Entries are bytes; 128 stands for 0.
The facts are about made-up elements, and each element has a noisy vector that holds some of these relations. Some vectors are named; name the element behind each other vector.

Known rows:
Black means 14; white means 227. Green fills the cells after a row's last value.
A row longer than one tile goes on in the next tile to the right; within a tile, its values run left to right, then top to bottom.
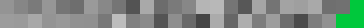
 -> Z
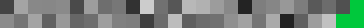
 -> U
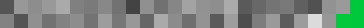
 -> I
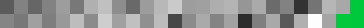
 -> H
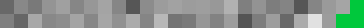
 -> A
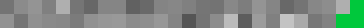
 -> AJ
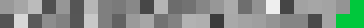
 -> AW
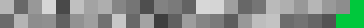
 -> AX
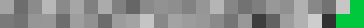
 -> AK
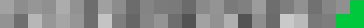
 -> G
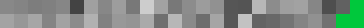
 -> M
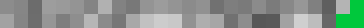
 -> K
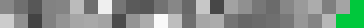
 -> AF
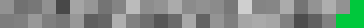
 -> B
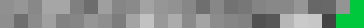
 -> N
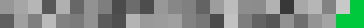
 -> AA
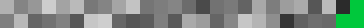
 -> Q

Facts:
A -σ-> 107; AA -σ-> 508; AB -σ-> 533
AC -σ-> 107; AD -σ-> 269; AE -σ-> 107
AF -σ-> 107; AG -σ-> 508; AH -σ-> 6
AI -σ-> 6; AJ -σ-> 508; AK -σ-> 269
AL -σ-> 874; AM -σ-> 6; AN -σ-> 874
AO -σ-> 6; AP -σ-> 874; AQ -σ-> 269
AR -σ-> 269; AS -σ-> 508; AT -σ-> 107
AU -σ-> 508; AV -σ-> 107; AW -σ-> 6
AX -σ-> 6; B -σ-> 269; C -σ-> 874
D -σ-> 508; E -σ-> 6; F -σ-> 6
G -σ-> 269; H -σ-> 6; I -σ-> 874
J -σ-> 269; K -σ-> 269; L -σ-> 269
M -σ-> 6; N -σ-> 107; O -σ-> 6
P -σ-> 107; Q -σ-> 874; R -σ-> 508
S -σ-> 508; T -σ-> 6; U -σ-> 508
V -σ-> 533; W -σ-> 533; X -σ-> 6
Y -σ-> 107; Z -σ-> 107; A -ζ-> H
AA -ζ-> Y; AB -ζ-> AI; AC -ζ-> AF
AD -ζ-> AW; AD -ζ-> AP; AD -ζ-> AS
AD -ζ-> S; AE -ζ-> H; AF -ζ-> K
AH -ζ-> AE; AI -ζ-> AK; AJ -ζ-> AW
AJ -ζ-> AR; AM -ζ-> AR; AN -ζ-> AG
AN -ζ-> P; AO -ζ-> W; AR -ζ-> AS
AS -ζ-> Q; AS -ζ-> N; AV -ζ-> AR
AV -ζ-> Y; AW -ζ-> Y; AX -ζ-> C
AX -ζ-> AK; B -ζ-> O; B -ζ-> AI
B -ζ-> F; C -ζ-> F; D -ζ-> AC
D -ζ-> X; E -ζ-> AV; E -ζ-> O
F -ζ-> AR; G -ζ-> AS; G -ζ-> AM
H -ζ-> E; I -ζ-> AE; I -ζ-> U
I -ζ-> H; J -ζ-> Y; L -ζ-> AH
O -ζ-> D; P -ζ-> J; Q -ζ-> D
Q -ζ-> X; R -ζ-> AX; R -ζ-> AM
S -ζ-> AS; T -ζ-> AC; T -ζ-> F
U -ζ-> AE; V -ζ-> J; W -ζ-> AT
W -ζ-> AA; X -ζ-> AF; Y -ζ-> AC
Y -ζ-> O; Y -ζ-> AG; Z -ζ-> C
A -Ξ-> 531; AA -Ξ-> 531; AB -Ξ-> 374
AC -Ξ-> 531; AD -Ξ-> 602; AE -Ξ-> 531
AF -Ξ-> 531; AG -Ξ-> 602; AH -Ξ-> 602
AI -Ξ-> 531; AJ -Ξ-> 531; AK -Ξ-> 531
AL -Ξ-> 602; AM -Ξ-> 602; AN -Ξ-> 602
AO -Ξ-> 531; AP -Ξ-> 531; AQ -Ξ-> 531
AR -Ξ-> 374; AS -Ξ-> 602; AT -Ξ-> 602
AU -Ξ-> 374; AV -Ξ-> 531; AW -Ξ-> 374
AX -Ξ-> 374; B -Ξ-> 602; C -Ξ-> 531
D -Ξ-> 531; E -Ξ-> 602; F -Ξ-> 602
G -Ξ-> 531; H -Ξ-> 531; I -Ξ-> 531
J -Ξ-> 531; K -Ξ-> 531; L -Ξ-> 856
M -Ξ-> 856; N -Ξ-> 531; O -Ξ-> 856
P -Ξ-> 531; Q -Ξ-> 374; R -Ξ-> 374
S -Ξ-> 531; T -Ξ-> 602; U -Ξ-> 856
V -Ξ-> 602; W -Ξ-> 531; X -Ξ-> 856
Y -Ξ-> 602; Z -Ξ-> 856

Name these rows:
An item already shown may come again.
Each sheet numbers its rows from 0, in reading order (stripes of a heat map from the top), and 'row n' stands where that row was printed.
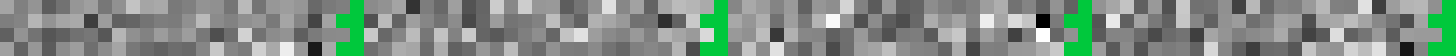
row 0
AD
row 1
Y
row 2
AR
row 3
AW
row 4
AM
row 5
AI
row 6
J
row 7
F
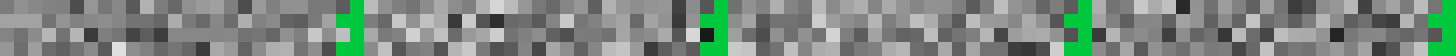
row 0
L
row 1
AS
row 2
AU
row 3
D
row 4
C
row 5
Q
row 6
X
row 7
U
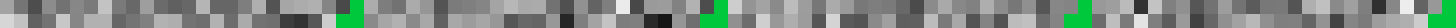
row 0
X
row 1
O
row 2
S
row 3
J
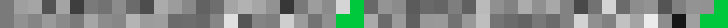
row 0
AV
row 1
AM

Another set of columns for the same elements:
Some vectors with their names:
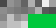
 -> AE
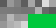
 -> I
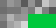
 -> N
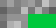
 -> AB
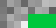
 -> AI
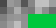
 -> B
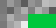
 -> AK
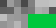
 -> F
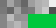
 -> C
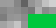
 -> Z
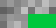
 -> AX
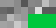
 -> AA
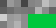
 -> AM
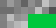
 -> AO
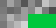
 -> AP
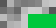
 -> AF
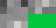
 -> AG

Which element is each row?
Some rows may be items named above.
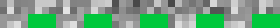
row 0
X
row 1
X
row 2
AD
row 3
H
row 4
O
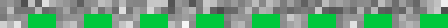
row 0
U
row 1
M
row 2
X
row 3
Y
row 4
AX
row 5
AV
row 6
AW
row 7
C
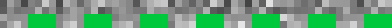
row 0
AD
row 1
E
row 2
Z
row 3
A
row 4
AH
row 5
AR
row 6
L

